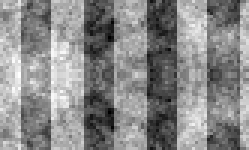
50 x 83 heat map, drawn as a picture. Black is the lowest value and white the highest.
Ninth with the highest average: middle left. Mirror symmetry: top to bottom. Stripes: upright, repeating 4 times.
